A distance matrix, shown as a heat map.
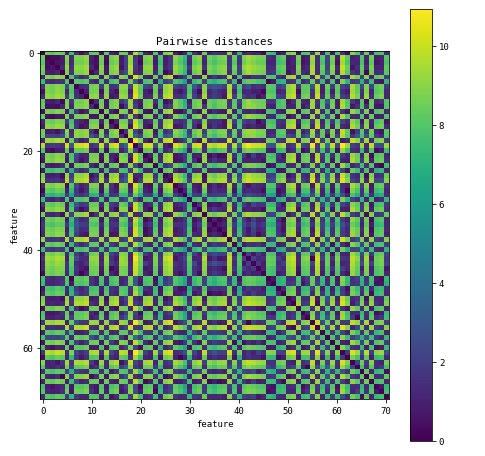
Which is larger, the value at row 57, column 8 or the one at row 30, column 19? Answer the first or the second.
the second
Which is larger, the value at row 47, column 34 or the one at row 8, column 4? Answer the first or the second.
the second
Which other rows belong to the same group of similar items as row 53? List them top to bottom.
1, 2, 3, 4, 6, 10, 11, 13, 16, 17, 19, 20, 23, 25, 26, 30, 33, 38, 40, 46, 47, 50, 51, 54, 56, 58, 60, 63, 64, 66, 68, 69
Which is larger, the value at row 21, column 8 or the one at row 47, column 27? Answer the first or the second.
the second
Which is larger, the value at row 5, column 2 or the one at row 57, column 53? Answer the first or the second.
the first
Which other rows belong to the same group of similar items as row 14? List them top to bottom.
0, 5, 7, 8, 9, 12, 15, 18, 21, 22, 24, 27, 28, 29, 31, 32, 34, 35, 36, 37, 39, 41, 42, 43, 44, 45, 48, 49, 52, 55, 57, 59, 61, 62, 65, 67, 70
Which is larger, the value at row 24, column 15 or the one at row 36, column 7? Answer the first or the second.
the second
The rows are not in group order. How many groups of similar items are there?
2
